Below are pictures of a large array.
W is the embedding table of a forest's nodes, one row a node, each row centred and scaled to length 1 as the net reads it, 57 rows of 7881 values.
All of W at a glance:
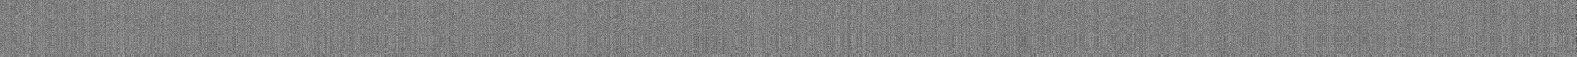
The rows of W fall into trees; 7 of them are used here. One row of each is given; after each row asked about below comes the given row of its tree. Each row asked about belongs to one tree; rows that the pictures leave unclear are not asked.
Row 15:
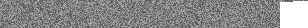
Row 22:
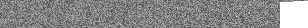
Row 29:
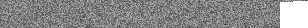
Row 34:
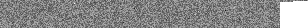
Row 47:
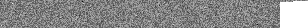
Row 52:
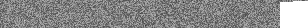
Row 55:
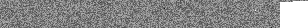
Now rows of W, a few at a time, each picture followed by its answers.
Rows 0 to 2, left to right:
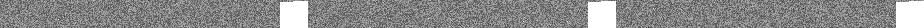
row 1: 29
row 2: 47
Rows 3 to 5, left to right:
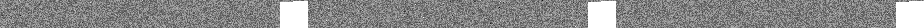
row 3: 22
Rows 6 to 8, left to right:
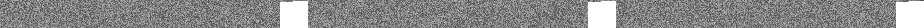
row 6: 15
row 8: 15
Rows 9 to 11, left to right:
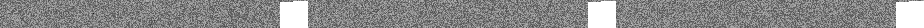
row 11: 52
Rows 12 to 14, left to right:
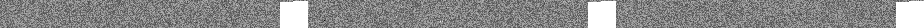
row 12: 52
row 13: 55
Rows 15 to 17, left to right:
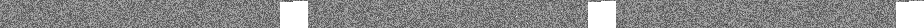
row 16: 15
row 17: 15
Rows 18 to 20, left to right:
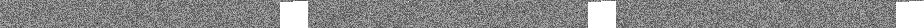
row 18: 34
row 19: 29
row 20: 47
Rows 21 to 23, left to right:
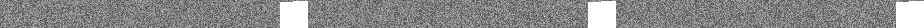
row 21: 52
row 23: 15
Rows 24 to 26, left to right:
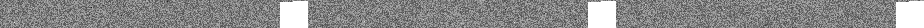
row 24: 52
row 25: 55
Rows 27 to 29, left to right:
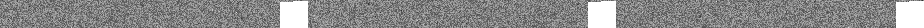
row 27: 22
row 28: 52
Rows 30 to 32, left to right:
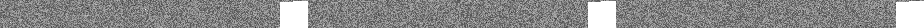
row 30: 22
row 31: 15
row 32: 22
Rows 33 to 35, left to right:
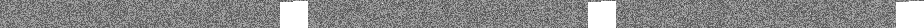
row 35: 55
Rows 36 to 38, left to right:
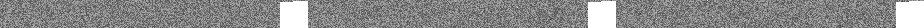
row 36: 52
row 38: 52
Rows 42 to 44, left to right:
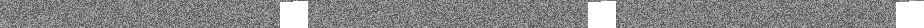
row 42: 34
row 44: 52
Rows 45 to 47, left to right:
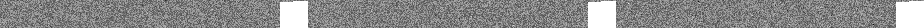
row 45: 22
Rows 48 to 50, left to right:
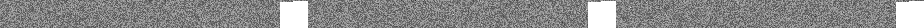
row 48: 15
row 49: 15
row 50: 34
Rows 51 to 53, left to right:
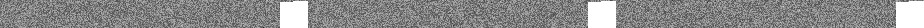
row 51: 52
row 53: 15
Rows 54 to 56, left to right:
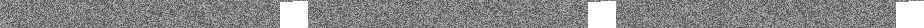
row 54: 55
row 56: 55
